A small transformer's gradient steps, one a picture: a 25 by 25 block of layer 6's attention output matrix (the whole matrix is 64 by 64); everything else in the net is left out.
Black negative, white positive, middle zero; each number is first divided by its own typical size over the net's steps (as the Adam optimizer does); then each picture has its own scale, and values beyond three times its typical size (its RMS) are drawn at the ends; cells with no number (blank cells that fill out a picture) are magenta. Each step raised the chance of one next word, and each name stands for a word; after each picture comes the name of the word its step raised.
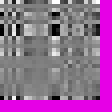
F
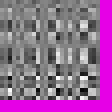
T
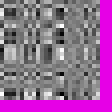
T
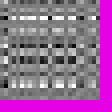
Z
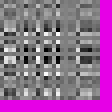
T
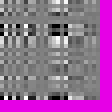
F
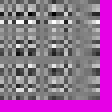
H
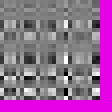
T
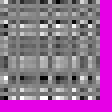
F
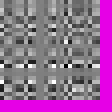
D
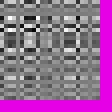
Z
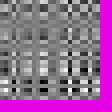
H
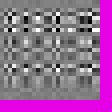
Z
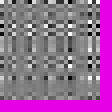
F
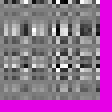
F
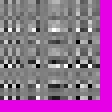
D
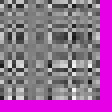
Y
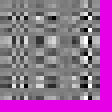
Z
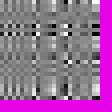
F
